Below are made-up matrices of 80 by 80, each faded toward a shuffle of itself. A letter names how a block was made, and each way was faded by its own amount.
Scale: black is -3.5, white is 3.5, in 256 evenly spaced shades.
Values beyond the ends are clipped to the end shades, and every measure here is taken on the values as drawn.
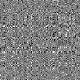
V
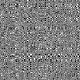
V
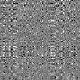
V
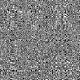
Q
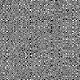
V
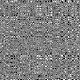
V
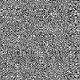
Q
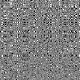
V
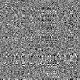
Q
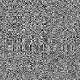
Q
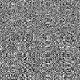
Q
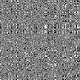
V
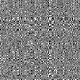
V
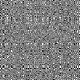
V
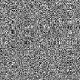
Q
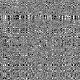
V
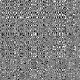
V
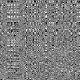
V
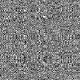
Q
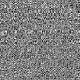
Q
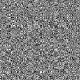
Q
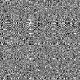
Q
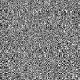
Q
